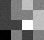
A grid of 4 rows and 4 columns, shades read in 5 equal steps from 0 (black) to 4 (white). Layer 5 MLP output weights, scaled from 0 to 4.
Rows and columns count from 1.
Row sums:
8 8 9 5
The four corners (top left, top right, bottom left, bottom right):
1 2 0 2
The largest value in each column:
1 2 4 3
